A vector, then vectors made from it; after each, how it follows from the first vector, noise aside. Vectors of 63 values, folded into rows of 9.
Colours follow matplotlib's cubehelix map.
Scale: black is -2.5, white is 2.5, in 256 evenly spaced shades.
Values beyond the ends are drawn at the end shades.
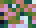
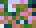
reversed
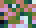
copied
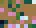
partly zeroed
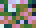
reversed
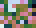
reversed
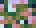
reversed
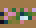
partly zeroed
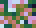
reversed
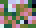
reversed
